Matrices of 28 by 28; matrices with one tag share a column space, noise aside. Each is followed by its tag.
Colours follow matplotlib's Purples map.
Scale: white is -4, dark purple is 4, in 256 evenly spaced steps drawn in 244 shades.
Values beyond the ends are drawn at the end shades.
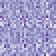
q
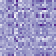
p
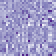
q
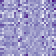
p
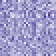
p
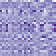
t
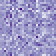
p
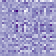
t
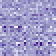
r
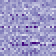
r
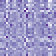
p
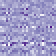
r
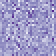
p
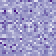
t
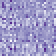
q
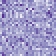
p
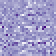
r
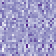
q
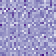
p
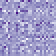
t
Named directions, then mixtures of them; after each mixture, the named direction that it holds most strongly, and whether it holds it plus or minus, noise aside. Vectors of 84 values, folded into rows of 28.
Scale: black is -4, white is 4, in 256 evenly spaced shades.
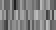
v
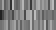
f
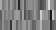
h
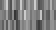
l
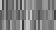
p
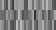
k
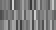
f, plus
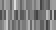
v, minus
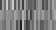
p, minus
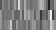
h, minus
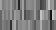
h, plus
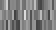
l, plus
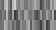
v, minus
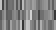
p, plus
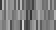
p, minus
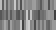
p, plus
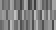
k, minus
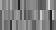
h, plus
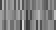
p, minus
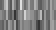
l, plus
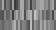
f, plus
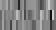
h, plus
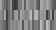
v, plus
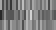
p, plus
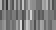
p, plus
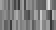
h, plus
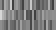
f, minus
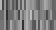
p, plus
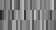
f, plus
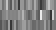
h, plus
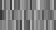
f, plus
